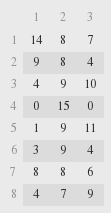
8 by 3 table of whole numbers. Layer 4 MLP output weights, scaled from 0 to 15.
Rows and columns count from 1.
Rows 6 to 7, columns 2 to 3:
9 4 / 8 6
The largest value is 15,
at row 4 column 2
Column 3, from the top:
7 4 10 0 11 4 6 9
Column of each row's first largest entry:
1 1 3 2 3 2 1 3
